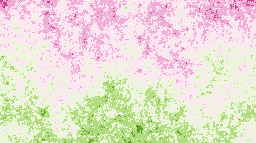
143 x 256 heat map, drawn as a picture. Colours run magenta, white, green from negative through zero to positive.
Grain: blotchy. Ninth with the highest average: bottom middle. Odd rows or columns: none. Slope: up to the bottom.
